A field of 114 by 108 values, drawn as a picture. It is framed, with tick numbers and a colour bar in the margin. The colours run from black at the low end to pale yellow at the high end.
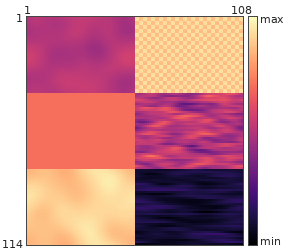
It is made of 3 by 2 panels. Panel 1,1: middling, smooth, faint in contrast. Panel 1,2: very high, checkered, faint in contrast. Panel 2,1: high, flat. Panel 2,2: middling, streaked across. Panel 3,1: very high, smooth, faint in contrast. Panel 3,2: very low, streaked across, faint in contrast.
